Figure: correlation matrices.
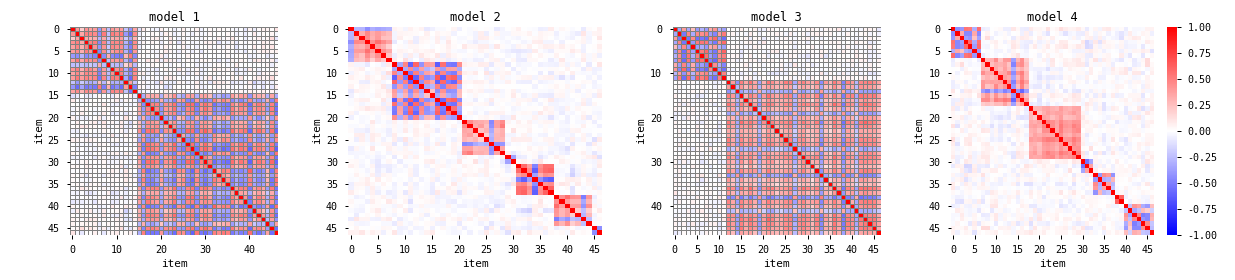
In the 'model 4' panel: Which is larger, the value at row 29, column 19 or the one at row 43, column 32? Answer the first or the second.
the first
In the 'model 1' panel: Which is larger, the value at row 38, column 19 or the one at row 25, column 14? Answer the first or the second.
the first
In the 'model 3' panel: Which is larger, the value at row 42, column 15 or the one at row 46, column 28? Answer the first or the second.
the first
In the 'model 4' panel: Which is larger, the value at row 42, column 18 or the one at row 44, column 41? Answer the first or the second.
the second
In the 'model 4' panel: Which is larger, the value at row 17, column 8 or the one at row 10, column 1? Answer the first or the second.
the first
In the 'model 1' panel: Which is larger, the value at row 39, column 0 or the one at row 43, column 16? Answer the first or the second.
the first
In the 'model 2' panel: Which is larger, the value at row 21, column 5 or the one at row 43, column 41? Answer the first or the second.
the first
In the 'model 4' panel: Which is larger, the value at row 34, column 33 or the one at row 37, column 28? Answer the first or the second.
the second
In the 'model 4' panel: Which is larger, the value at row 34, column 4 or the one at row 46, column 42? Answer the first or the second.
the second
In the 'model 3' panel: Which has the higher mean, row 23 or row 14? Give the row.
23
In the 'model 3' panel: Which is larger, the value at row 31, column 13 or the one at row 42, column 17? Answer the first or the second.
the second
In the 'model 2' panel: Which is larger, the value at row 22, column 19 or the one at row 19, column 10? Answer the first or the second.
the first
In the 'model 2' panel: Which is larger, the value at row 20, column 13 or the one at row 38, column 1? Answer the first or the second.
the second
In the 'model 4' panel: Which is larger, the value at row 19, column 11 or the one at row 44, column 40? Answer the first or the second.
the first
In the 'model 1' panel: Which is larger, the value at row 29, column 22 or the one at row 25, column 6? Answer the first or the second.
the first
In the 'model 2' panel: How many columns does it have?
47
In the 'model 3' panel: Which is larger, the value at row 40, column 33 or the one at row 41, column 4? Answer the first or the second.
the second
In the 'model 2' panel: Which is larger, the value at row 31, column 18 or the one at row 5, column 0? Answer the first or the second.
the first
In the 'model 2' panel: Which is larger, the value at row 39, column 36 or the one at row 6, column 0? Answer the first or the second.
the first
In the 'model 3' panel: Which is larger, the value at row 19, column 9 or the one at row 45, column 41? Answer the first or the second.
the first
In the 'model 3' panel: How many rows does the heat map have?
47
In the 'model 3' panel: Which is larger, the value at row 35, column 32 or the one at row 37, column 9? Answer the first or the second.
the first
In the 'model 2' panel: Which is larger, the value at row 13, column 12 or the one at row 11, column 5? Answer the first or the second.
the second
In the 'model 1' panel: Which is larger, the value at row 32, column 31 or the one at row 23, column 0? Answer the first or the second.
the second
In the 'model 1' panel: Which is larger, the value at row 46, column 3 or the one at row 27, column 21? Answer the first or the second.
the second
